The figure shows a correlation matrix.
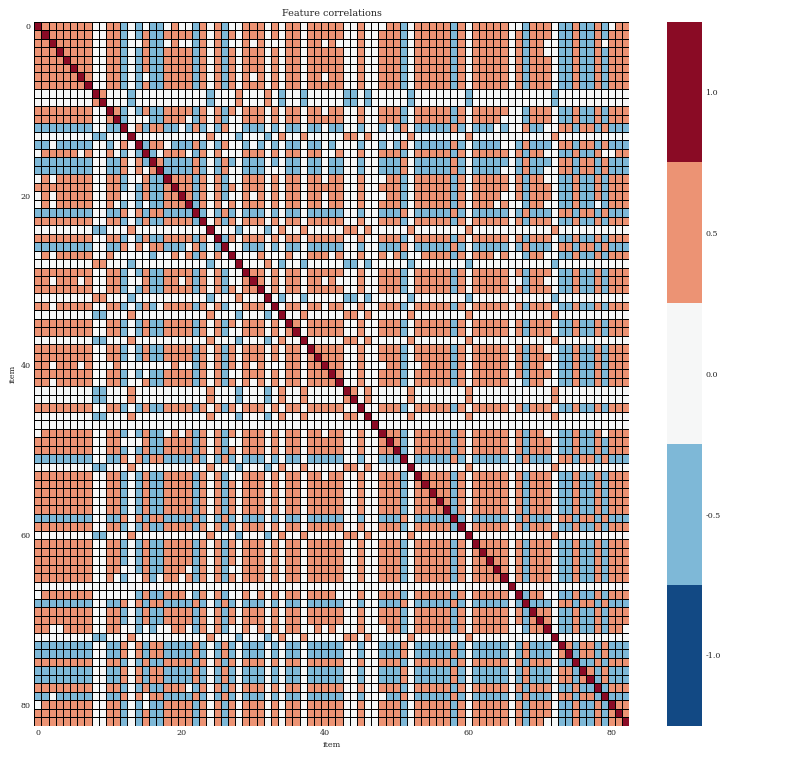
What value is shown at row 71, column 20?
0.5
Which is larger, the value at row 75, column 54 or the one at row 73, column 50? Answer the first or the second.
the first
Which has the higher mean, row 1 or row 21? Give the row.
1
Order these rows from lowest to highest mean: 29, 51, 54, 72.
51, 72, 29, 54
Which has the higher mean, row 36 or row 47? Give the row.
36
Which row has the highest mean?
49
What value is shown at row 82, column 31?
0.5
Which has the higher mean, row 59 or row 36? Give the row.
59
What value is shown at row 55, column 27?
0.5
